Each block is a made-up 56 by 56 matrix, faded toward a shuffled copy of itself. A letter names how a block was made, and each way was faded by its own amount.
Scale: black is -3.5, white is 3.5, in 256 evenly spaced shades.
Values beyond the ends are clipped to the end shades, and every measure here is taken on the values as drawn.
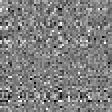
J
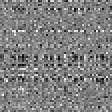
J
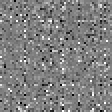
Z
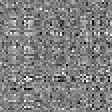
J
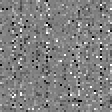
Z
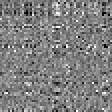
J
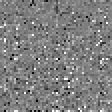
Z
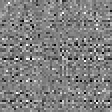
J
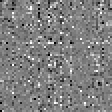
Z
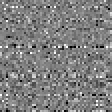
J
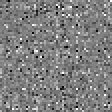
Z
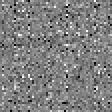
Z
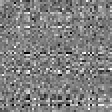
J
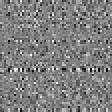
J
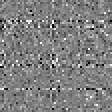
J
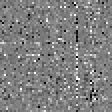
Z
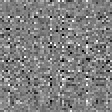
J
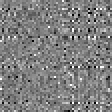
J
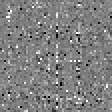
Z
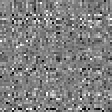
J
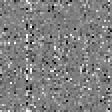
Z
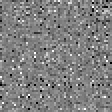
Z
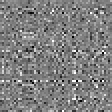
J
